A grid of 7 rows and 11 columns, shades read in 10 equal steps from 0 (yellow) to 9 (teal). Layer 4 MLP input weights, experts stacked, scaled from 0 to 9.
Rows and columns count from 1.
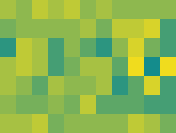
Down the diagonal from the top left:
3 4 3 7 4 2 4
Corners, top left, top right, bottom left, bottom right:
3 4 3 5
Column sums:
29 24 25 33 28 26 32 34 21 30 37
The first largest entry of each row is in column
2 11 1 10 8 10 4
